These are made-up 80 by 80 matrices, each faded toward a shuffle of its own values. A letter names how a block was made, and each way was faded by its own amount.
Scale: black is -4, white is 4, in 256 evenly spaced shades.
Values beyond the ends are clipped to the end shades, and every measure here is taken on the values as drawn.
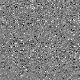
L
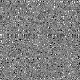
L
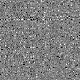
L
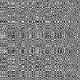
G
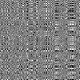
G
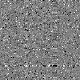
L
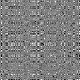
G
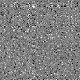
L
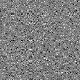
L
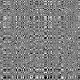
G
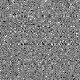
L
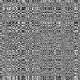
G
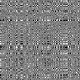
G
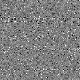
L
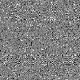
L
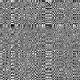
G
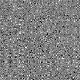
L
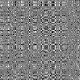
G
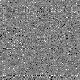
L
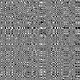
G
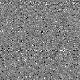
L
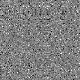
L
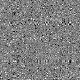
L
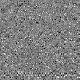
L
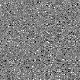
L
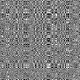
G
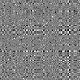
G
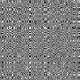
G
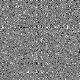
L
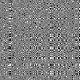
G
